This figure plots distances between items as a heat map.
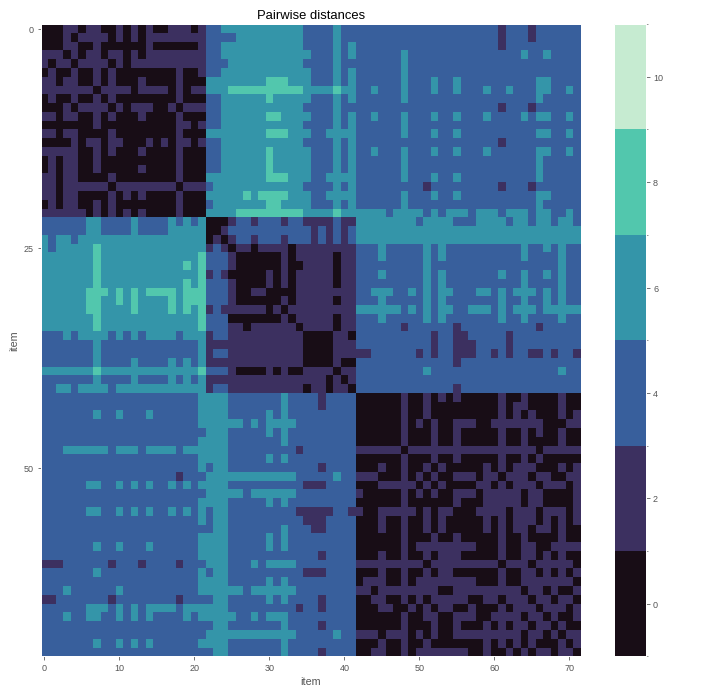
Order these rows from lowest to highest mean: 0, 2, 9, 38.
2, 0, 38, 9
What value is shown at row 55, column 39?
4
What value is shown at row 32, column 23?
4
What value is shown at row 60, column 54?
2
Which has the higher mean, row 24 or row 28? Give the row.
24
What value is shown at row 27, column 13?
6
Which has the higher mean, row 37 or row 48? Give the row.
48
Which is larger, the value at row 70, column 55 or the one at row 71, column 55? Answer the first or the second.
the second
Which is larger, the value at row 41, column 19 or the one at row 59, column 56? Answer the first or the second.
the first
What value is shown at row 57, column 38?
4
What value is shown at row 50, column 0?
4
